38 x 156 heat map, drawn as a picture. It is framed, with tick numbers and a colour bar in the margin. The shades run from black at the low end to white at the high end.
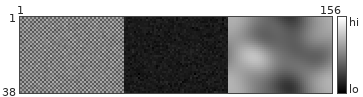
The table splits into one row of 3 panels. Panel 1,1: middling, checkered, strong in contrast. Panel 1,2: very low, fine-grained, faint in contrast. Panel 1,3: middling, smooth, strong in contrast.
